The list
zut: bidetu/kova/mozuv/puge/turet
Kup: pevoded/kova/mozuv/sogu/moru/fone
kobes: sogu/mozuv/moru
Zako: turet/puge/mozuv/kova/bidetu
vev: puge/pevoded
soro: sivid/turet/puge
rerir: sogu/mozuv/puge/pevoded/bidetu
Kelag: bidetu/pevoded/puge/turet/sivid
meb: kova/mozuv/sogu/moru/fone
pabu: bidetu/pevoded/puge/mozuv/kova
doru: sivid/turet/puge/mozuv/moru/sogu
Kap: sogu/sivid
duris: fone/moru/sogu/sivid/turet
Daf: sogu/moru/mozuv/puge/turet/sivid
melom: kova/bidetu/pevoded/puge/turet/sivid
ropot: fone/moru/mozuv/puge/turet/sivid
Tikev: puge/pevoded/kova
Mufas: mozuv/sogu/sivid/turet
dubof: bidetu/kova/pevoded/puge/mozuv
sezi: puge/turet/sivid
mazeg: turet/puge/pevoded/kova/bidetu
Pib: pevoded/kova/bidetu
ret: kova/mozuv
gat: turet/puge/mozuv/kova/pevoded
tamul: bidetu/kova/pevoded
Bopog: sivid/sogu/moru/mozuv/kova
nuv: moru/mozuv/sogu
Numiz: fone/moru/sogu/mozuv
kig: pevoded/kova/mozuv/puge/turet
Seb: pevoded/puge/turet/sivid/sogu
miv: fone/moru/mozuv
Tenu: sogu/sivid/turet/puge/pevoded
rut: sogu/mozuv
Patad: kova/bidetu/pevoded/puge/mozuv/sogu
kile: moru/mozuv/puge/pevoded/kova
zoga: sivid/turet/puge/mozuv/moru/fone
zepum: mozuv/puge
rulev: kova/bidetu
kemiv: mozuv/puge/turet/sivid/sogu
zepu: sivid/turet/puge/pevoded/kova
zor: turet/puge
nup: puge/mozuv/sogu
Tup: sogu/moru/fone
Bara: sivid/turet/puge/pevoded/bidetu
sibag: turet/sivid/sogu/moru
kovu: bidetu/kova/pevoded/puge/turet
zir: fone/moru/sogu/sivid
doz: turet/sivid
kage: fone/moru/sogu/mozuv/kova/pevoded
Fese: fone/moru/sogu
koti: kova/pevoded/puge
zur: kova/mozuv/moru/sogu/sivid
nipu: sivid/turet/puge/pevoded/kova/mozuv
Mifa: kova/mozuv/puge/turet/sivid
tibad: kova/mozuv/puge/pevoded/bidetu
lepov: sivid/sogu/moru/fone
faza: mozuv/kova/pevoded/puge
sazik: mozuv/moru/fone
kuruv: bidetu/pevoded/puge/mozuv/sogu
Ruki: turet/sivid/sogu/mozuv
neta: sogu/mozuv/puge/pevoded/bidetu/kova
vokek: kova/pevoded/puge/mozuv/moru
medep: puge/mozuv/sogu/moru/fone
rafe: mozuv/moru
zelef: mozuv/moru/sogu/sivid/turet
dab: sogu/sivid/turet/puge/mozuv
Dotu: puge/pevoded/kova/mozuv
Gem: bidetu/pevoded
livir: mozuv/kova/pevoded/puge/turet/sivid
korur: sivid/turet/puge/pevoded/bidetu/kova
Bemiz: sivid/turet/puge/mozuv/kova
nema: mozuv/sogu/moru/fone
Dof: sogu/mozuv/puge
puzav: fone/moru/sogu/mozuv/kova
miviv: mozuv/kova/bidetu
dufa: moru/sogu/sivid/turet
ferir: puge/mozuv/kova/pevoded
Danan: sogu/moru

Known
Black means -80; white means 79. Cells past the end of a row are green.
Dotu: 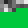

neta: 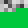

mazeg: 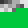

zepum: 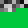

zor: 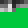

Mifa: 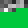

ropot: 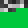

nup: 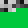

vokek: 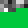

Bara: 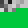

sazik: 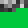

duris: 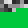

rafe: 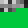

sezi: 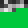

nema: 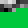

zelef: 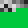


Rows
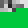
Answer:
tamul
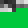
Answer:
faza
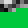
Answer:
Tup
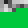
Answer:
pabu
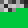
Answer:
Daf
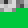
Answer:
Zako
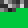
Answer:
zoga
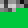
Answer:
dab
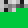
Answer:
Patad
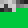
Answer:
Mufas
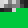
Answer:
kobes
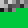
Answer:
puzav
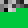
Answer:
Dof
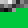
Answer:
meb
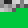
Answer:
dubof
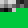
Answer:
Numiz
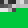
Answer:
melom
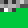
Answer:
Bemiz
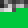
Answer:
soro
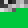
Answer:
Kelag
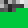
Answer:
kage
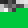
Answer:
gat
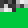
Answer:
Tikev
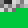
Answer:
tibad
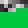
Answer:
Kap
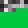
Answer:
doz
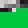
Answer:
nuv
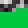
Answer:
lepov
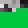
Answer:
doru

